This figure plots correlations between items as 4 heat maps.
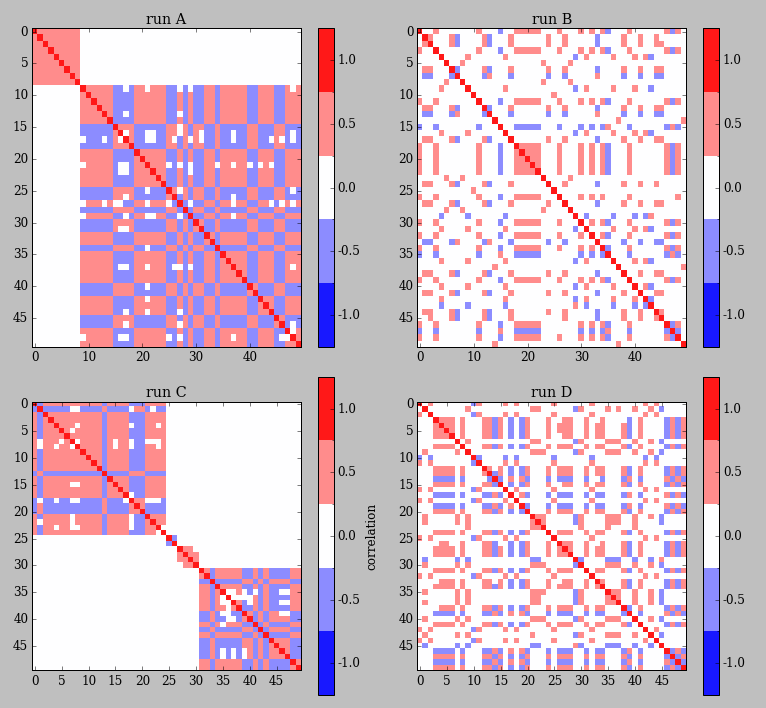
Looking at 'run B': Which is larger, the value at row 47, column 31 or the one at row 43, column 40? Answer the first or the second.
the first
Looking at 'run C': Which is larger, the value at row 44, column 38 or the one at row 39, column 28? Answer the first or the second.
the second
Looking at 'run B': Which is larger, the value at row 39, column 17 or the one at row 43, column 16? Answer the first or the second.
the first
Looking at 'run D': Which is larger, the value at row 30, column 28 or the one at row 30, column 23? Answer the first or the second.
the second
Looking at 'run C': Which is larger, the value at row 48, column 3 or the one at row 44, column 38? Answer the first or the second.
the first
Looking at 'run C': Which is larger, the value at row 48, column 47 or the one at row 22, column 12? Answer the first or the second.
the second
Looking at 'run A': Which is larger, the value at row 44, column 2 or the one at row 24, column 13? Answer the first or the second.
the second
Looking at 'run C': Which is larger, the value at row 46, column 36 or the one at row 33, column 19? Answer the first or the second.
the second
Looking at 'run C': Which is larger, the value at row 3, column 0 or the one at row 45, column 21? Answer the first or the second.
the first
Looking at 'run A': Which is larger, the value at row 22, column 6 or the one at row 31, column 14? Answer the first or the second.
the first
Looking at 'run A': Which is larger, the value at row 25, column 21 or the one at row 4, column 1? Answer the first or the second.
the second
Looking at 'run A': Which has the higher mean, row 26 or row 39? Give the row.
39
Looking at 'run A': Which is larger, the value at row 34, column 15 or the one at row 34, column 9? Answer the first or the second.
the first
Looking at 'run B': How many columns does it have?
50
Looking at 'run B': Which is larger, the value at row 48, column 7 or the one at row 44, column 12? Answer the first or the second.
the second
